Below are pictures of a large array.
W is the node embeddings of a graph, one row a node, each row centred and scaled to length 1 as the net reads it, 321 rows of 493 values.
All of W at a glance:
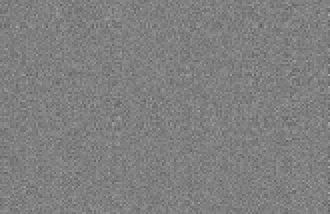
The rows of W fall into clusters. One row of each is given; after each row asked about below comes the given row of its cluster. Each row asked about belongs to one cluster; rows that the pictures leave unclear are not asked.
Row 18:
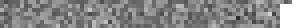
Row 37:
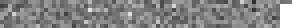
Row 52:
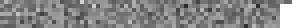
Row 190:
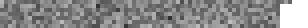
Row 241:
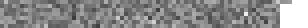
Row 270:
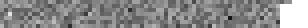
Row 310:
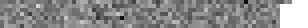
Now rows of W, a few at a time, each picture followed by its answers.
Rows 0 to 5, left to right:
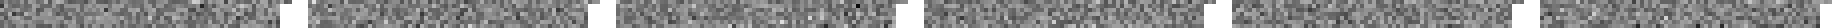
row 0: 18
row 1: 241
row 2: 310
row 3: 190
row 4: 37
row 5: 241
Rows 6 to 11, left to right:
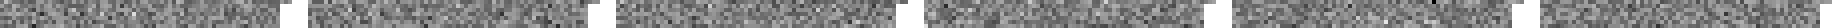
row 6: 52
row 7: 310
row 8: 52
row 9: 270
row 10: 241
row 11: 241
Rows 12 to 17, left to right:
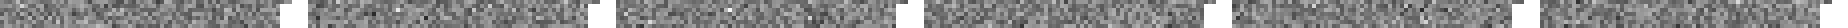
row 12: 310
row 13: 18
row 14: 18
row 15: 190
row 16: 37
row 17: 18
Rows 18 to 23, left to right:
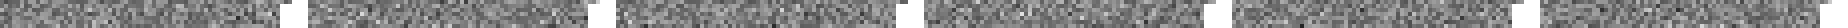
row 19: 241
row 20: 18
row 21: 270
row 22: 270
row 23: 241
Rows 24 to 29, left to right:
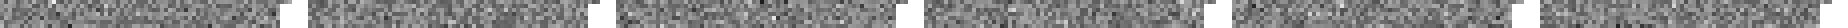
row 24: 270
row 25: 18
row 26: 37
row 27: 18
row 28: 270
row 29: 52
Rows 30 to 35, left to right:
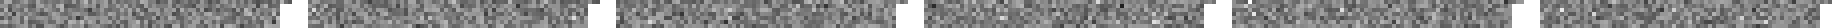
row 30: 52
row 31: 52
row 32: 18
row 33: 190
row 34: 310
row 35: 37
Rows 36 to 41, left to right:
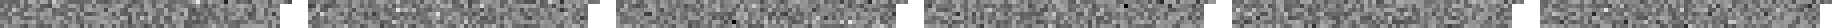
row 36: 18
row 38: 37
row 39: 37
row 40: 37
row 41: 37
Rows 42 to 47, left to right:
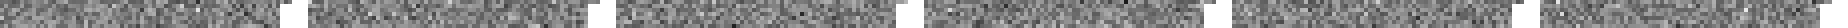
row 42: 18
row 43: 310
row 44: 241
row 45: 241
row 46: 52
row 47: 310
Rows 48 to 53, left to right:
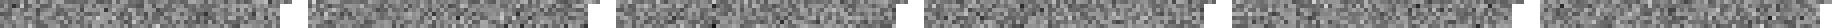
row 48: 18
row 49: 241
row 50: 190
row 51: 190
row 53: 270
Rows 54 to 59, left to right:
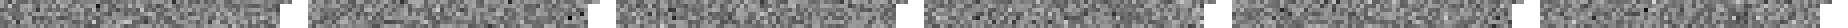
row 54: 190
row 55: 270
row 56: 37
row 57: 18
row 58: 270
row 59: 18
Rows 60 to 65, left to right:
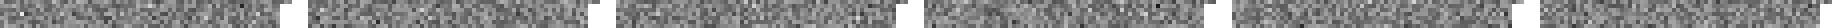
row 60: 310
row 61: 18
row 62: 190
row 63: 18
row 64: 270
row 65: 52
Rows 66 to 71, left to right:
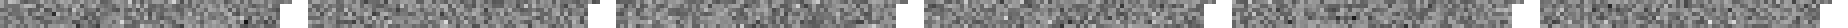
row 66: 190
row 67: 52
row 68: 18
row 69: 190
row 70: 310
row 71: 37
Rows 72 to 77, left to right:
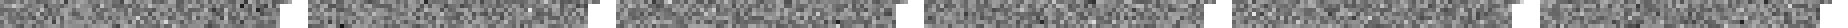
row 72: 310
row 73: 52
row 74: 270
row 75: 37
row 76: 310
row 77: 190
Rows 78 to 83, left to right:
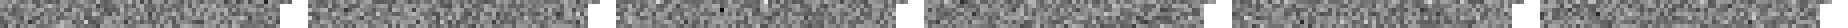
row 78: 190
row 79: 18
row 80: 18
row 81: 270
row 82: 18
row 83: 270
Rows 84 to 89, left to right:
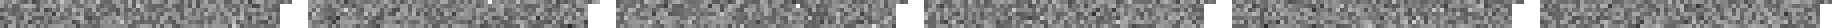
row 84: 190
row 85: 270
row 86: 18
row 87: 37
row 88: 52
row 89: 190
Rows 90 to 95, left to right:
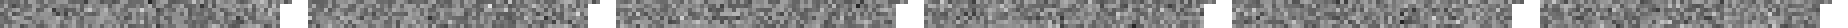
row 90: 18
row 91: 18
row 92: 310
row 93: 310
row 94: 37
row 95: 190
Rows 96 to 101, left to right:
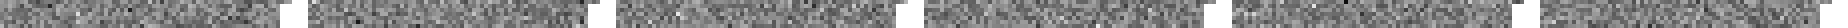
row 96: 270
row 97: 52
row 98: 310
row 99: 310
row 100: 37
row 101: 241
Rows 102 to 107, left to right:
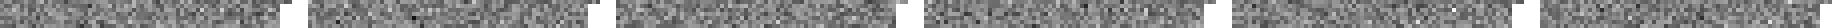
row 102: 52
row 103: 310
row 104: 241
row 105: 52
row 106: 52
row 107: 190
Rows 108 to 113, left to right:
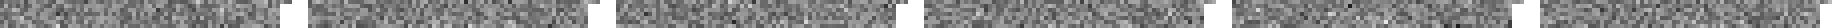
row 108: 18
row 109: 241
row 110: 37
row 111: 241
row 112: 241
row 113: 241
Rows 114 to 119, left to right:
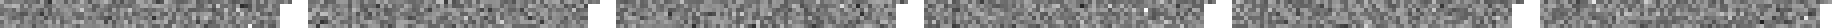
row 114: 310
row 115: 37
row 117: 52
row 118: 52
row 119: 270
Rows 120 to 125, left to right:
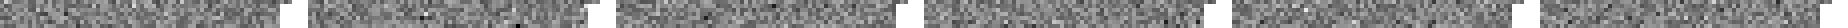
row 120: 52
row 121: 310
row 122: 190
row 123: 52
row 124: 190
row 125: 190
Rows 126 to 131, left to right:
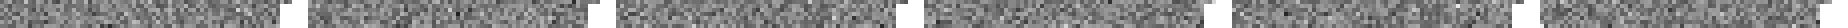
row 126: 52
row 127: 190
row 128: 18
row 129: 241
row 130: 18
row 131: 270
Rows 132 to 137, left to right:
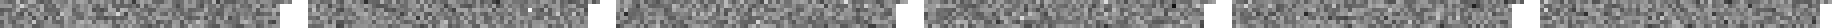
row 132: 310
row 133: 52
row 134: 270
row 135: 270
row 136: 310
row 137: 52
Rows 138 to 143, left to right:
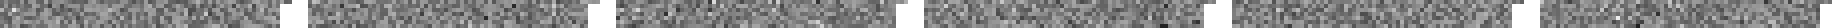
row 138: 18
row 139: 241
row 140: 241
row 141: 310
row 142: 37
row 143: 190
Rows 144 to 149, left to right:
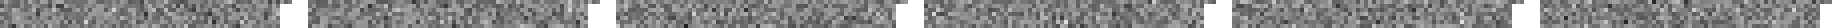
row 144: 18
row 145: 18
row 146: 270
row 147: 18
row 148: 190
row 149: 37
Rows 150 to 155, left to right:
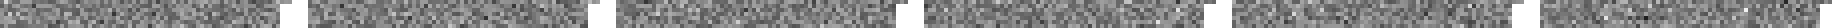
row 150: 241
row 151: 241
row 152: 190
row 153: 37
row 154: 310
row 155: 310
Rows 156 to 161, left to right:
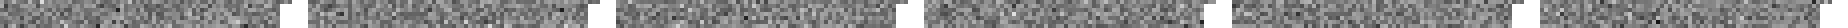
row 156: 190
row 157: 37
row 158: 190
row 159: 270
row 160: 37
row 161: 37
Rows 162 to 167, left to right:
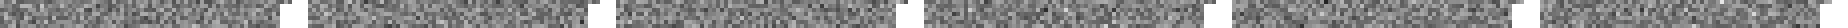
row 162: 190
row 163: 52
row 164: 241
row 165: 37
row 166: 270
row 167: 270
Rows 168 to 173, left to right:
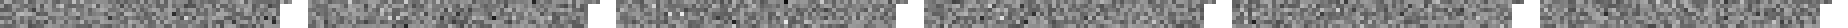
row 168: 52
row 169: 190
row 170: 37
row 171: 190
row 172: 37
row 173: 52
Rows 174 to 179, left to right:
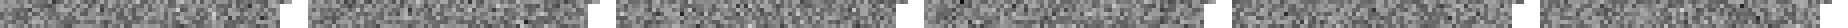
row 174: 270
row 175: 270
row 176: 52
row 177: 270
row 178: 18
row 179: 18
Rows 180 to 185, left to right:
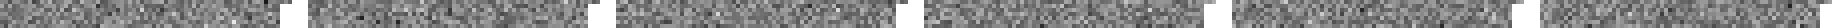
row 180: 190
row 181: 18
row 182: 52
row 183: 241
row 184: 270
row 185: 270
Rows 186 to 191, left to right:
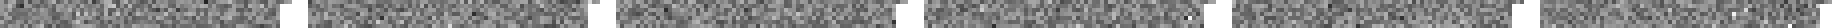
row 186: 270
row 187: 241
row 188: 270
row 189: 270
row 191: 310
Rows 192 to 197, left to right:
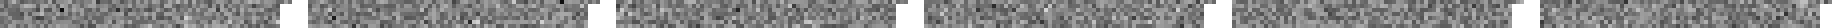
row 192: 190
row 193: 37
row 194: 37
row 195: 37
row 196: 310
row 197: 18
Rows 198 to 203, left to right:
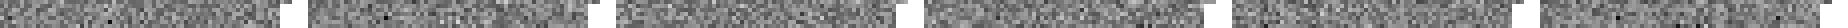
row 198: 18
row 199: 18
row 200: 241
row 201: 241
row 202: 52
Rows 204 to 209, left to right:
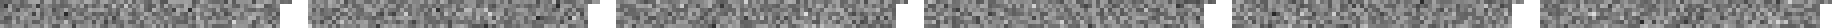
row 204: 37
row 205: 270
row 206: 190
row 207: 52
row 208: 52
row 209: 190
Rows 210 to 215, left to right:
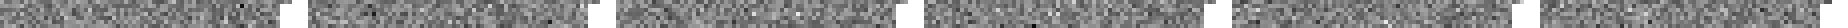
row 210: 310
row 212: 270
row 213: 52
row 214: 241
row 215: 18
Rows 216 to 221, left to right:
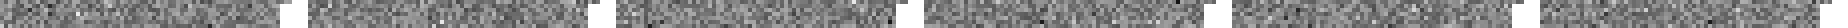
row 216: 270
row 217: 18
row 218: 52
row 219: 37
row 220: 18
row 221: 37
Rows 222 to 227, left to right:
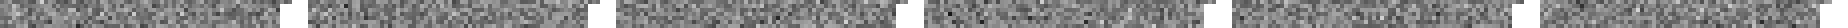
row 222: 52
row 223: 37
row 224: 190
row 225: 310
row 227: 270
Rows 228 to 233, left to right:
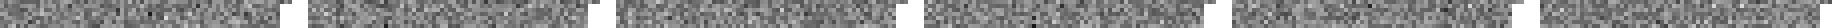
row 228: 190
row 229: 52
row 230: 18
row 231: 52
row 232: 310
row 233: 37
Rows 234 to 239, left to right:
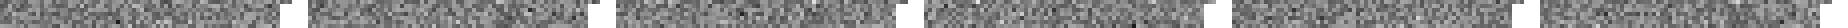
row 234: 37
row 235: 18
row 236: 18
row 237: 270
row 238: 190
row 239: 18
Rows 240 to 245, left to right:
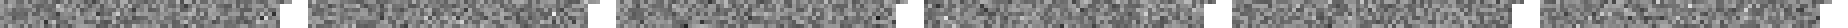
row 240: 270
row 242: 270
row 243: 18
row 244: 190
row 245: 310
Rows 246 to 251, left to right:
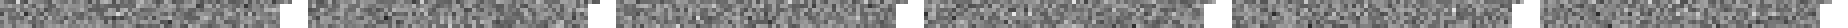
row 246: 310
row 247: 18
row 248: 190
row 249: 270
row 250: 52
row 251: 270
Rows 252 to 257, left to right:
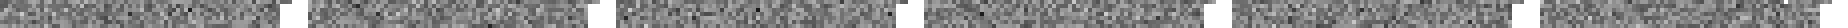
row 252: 37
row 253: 270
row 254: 18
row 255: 270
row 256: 190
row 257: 310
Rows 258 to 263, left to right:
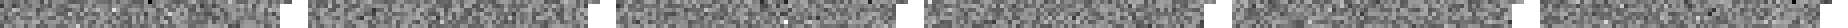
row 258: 18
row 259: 18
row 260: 37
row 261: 241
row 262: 270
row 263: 37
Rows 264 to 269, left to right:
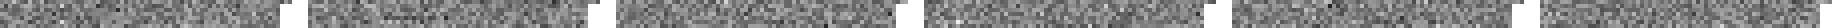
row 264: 190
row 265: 310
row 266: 270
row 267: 18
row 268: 190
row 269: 241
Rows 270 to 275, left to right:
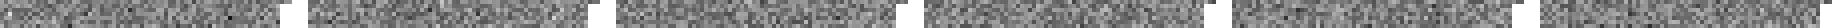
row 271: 37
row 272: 37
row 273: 18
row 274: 18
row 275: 52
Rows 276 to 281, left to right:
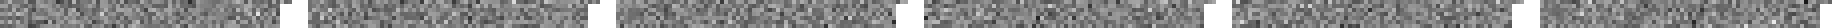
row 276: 52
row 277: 37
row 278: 270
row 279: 241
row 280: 241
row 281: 190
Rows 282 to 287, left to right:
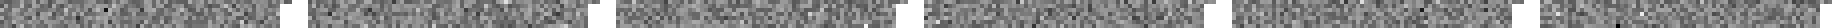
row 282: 18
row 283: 18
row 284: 310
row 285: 241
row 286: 37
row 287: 52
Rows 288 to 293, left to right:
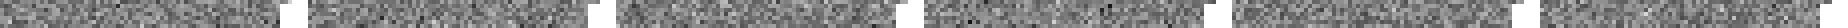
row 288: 241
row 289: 241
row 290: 270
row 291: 52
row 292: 270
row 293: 18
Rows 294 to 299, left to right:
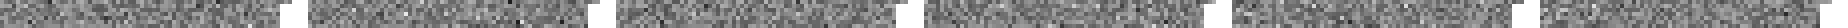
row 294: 310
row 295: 270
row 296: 270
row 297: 310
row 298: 37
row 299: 241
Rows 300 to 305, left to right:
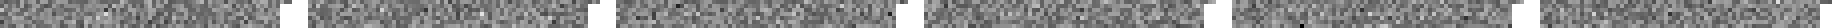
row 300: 18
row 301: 190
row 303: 270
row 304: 270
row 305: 37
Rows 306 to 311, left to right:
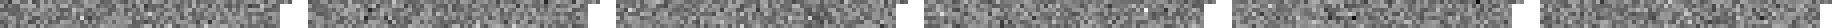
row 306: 190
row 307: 190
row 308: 18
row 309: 52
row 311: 37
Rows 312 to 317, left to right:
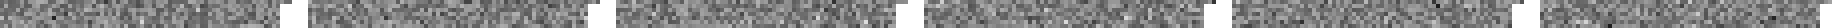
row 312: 18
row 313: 310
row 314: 310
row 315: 310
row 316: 241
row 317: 270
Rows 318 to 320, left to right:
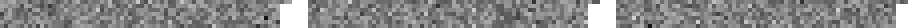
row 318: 270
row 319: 18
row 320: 52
